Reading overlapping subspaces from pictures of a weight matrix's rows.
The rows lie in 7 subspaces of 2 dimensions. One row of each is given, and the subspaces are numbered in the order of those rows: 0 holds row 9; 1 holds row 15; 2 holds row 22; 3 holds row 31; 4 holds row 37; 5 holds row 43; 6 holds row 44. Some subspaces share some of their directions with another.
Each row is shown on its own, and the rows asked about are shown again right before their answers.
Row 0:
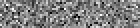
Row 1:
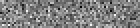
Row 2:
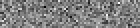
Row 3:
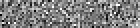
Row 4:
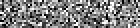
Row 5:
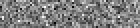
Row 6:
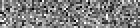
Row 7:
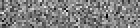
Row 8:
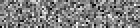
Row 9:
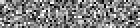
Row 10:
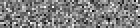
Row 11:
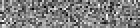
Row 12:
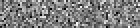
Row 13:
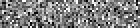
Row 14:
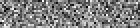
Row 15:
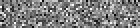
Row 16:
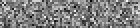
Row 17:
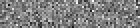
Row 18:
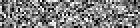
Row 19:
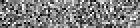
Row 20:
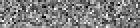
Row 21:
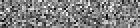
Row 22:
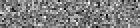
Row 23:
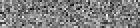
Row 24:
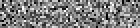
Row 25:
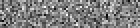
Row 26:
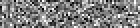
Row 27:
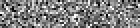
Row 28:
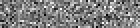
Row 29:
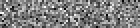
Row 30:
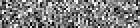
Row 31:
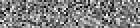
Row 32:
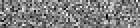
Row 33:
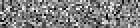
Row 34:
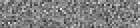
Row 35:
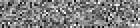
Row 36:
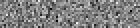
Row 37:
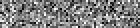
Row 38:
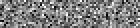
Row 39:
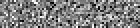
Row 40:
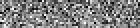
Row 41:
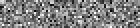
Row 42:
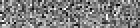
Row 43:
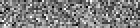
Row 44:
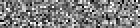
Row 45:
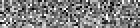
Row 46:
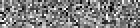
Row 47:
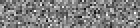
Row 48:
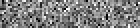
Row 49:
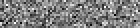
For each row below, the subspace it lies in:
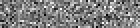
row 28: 4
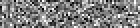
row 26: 1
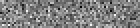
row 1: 0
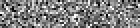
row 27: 2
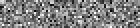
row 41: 0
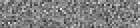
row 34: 3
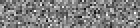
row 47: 0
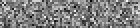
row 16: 5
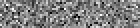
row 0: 2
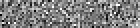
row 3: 3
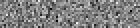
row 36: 4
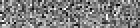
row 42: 3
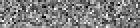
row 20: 1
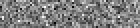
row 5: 1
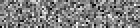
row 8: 4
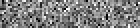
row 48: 6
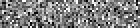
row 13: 6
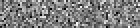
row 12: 4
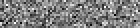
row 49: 2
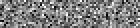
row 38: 0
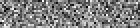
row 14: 5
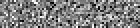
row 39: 4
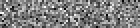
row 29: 2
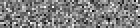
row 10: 6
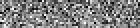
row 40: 5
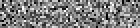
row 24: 5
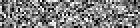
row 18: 1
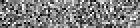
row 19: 0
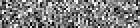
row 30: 6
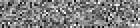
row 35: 3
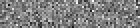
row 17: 6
